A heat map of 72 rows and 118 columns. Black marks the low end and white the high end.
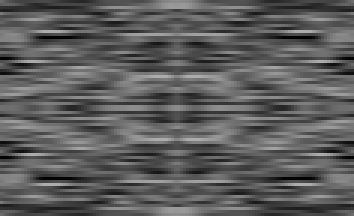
The grain runs across in streaks. It mirrors both left to right and top to bottom. The values follow a bell shape.
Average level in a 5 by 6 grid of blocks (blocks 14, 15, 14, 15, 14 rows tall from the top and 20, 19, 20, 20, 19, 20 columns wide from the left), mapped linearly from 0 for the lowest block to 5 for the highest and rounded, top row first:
2 0 4 4 0 2 / 3 4 3 3 4 3 / 5 3 3 3 3 5 / 3 4 3 3 4 3 / 2 0 4 4 0 2
